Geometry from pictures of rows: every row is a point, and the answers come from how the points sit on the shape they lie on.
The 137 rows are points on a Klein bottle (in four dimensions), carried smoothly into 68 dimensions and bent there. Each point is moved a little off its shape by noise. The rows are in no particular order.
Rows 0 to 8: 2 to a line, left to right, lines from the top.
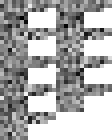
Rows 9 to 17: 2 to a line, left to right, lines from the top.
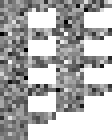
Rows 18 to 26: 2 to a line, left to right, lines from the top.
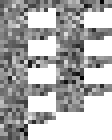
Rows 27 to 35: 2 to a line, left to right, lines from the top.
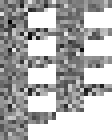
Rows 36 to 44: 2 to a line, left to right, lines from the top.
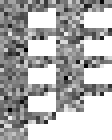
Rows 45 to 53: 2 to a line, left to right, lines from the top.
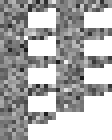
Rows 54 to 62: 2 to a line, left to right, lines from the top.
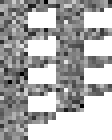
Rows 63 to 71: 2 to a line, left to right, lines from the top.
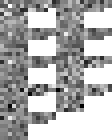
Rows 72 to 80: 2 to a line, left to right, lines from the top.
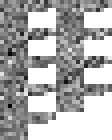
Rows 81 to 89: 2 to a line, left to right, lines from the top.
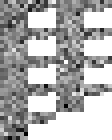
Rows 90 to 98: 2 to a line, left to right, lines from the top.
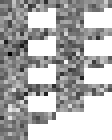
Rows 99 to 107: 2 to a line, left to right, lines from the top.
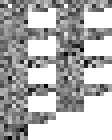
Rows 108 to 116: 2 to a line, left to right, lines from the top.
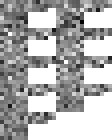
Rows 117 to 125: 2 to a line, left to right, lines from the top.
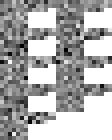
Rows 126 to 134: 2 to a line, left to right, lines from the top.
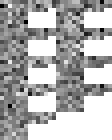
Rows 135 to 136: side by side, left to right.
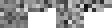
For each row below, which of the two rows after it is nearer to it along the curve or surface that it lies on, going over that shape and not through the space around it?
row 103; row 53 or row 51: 53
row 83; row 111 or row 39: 39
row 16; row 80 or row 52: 52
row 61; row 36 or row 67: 67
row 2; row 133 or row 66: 133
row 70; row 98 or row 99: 99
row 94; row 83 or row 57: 83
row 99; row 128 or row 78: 128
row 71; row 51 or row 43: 43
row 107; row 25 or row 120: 120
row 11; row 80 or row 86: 86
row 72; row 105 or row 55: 105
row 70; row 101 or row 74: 101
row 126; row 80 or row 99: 99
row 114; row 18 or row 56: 56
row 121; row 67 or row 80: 67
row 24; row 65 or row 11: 65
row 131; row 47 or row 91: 91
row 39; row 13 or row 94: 94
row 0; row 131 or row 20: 131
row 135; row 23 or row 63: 23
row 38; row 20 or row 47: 47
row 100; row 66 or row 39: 39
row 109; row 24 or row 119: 119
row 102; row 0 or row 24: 0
